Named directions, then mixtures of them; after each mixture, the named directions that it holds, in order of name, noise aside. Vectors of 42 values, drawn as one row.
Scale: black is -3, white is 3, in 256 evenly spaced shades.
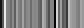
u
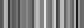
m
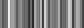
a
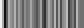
m, u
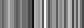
a, m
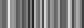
a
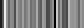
u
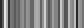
m, u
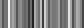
a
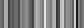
m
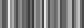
a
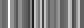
a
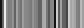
u
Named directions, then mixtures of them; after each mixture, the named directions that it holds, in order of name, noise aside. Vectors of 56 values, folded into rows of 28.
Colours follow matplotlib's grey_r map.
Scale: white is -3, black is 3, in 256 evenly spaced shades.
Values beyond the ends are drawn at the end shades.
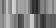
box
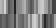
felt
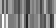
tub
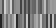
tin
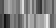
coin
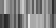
coin, felt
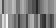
box, tub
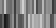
coin, felt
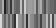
tin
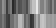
box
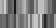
felt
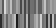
tin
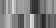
box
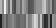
felt, tin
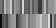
coin, tin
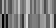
tub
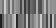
tin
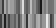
coin, tub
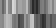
box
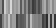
box, tin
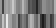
box, tub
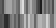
coin
